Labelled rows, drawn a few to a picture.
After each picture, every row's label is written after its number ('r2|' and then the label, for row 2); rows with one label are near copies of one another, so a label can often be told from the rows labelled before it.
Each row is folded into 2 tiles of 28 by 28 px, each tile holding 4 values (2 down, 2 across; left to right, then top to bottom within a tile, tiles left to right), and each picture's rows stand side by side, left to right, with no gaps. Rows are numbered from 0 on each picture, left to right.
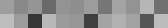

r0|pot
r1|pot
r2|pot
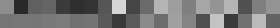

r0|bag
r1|bag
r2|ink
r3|pot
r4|ink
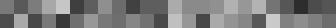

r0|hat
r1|ink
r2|bag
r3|pot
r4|pot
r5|bag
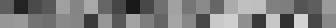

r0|bag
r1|pot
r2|bag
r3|pot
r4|pot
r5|hat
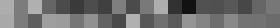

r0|pot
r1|bag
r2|hat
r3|bag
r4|bag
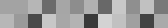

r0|pot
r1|pot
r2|pot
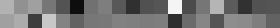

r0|pot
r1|bag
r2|bag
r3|ink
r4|bag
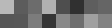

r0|ink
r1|bag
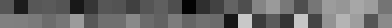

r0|bag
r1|bag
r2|bag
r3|bag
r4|hat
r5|hat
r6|pot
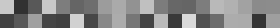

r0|ink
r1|hat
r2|pot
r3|hat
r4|pot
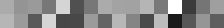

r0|pot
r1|ink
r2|pot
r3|ink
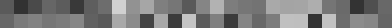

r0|bag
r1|bag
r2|pot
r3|hat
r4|hat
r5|pot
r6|bag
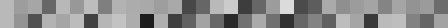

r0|pot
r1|pot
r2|pot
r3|ink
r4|ink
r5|ink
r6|pot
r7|pot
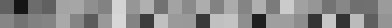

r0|bag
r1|pot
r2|pot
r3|pot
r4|pot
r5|pot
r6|hat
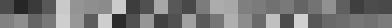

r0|bag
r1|pot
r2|ink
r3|hat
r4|pot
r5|hat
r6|bag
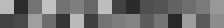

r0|ink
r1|hat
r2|bag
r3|hat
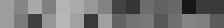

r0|pot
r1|pot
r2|bag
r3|bag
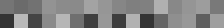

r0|hat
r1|pot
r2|hat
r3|pot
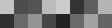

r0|ink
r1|ink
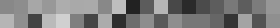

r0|pot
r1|pot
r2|ink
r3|bag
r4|hat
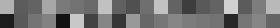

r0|ink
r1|hat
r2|hat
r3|bag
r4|ink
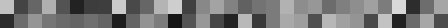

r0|ink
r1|bag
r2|ink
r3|ink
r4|hat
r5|pot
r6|pot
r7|ink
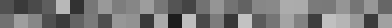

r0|bag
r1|ink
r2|pot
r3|hat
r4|hat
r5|pot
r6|pot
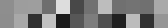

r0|pot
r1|ink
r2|hat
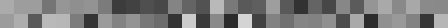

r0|pot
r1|pot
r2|bag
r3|hat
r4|hat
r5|bag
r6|hat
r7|pot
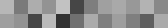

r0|pot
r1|ink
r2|pot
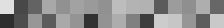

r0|ink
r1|pot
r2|pot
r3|pot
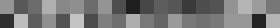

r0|hat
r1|hat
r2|bag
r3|bag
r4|pot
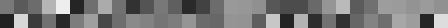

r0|hat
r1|ink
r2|bag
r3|bag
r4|pot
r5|hat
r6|ink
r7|pot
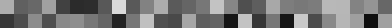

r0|ink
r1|bag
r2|ink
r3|hat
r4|hat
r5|hat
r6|pot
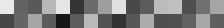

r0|ink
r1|ink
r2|ink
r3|ink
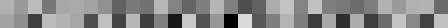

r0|pot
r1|pot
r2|hat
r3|hat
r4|hat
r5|pot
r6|hat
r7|pot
